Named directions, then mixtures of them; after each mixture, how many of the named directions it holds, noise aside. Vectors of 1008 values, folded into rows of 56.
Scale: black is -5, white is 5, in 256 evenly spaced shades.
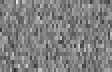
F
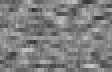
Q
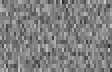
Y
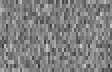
two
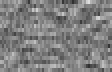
two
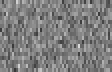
two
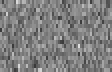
two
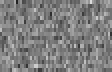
two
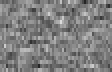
two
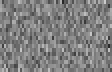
one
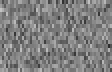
one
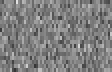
one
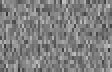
one
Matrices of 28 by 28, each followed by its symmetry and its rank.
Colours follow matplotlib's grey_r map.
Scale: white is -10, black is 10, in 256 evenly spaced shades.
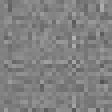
neither, rank five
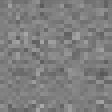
neither, rank five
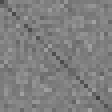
symmetric, full rank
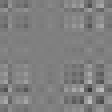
symmetric, rank one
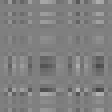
neither, rank one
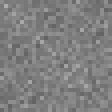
symmetric, full rank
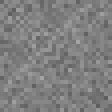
symmetric, full rank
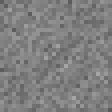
symmetric, full rank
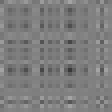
symmetric, rank one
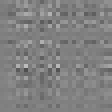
neither, rank two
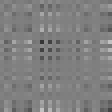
symmetric, rank one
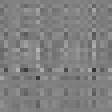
neither, rank two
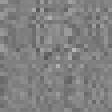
neither, rank five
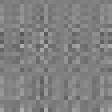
neither, rank two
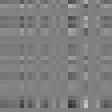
neither, rank one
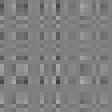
neither, rank one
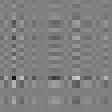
neither, rank one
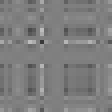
symmetric, rank one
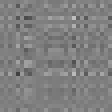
neither, rank two
